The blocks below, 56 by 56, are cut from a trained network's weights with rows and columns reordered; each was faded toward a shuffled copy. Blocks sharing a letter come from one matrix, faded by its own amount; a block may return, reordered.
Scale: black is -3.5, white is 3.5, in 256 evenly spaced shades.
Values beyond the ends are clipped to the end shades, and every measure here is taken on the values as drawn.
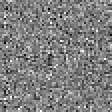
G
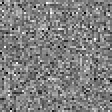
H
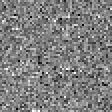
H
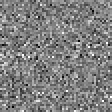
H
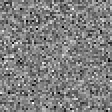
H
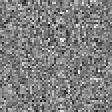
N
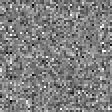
G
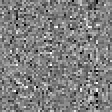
G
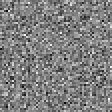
N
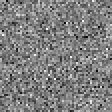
H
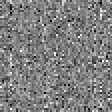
G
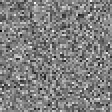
N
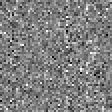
G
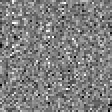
G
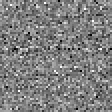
H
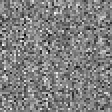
N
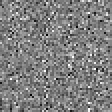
G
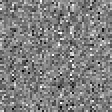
G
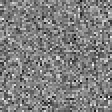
N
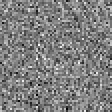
N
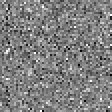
G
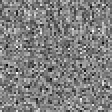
N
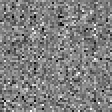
G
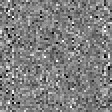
G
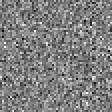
N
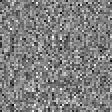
N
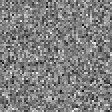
N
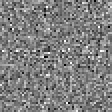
H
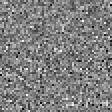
H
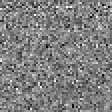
H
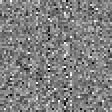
G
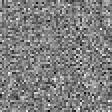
N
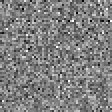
H
